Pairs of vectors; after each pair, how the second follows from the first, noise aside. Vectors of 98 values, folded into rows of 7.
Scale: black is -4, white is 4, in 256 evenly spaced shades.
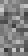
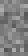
shrunk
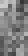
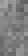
shrunk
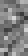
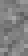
shrunk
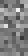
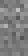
shrunk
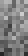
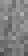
shrunk
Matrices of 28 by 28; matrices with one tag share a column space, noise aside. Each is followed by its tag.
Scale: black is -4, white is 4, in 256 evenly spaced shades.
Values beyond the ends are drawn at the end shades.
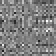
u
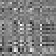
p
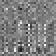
p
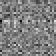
u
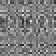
u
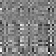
p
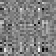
p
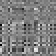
p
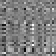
p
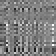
p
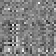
p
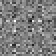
u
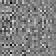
u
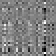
p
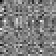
u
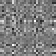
u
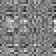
u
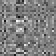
u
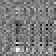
p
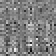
p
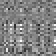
p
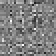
u
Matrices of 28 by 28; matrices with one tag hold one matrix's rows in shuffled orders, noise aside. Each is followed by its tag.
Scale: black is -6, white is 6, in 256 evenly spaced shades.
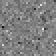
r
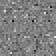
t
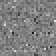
t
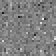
r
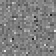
t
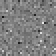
r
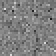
t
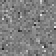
r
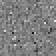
t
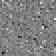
r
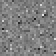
r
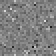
t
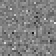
t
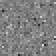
r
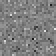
t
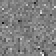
r
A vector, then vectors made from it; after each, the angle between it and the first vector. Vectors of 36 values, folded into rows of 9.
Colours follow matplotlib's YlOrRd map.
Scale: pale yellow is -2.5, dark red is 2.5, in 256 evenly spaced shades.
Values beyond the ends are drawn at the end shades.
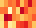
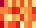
partly opposed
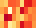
nearly parallel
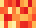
nearly parallel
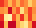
nearly opposite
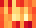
orthogonal
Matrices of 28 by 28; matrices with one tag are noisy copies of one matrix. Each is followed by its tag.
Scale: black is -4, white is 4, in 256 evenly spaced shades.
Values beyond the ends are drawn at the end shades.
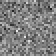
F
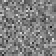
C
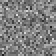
C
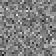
C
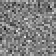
F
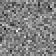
F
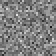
C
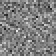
F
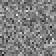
C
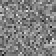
C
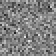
F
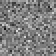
F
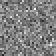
C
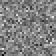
C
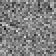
F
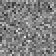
F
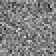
F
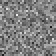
C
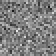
F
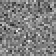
F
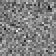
F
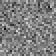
F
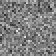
F
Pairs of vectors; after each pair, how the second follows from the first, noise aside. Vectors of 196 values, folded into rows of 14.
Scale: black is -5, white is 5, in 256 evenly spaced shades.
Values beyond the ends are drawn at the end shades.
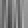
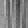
reversed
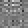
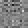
negated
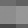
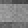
reversed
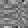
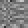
reversed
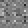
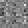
negated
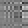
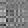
reversed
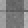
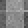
negated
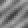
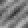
reversed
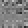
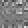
negated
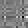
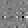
partly zeroed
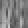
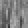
negated
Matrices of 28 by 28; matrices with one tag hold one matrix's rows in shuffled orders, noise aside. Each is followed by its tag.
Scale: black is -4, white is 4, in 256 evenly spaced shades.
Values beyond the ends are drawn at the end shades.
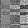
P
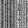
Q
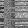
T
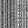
Q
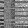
T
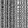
Q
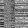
T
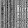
Q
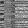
T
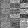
P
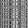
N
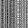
Q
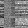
T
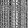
N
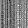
Q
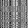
N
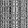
N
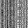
Q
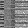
T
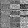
P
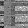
T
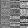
P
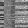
T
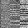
P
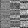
P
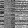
T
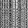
N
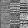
P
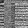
T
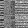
T
